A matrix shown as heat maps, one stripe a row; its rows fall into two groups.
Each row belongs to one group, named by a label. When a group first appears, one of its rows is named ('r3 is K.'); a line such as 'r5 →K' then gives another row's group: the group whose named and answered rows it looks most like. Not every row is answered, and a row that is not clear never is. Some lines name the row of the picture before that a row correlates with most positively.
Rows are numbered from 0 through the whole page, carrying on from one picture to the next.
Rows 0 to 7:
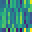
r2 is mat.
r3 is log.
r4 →log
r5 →log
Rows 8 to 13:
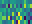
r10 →log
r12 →log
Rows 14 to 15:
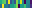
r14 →log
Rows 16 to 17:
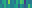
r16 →log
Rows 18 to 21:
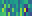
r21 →log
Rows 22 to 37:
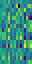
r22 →log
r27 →mat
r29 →mat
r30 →log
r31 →log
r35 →log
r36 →log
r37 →mat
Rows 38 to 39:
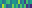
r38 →mat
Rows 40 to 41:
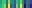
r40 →log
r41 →log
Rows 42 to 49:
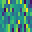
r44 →mat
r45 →mat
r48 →mat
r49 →mat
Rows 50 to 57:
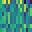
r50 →log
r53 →mat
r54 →log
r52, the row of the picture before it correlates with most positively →46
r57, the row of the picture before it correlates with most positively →46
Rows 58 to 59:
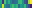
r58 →mat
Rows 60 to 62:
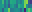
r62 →mat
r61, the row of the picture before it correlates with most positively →59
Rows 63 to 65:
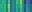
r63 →log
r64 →log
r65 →log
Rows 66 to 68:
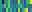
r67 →log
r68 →mat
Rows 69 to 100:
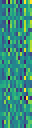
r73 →log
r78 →mat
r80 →mat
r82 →log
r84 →mat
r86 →mat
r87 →mat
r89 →log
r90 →log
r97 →log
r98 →mat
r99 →mat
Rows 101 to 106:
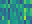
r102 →log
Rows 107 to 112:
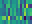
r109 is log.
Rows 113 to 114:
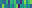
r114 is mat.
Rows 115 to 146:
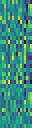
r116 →mat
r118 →mat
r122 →mat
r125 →log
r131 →log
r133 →log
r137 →log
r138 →mat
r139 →mat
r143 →mat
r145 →log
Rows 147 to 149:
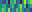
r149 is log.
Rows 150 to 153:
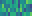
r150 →mat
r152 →log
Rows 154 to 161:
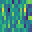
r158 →mat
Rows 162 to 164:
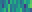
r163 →mat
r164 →log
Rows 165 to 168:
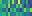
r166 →log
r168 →log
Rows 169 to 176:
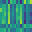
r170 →log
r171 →log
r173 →log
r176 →log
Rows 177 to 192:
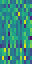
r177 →log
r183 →mat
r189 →log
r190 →log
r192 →log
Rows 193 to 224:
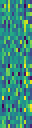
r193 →log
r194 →mat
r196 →mat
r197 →log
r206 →log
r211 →mat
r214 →mat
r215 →log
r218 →mat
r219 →mat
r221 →mat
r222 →log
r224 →log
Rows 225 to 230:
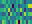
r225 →log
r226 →mat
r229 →log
